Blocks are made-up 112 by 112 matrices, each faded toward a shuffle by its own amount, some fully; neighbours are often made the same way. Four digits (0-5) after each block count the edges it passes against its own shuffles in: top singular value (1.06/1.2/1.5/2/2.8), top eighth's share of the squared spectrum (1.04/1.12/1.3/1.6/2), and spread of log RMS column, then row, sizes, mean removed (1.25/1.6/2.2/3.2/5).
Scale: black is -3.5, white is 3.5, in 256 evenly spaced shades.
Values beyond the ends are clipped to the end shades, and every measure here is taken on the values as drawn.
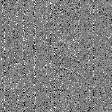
2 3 4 0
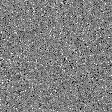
0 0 0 0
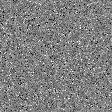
0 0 0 0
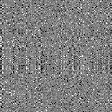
5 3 3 2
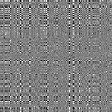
5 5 4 4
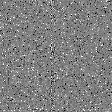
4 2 1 0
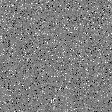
2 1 0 0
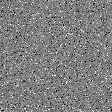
1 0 0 0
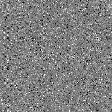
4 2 1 1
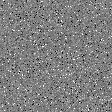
0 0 0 0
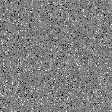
3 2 1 0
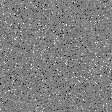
0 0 0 0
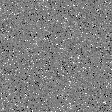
2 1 0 0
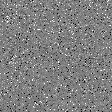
3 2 1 1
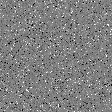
0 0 0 0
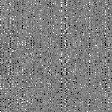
5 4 3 2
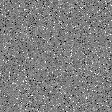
3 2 0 0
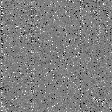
4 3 2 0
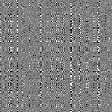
5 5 4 3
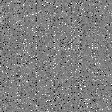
4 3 2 1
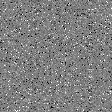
3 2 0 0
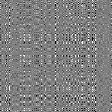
5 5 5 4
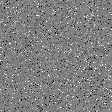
1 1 0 0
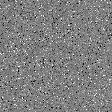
2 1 0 0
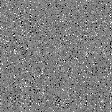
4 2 2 0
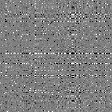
5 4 3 3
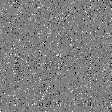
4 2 1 1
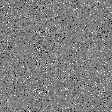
1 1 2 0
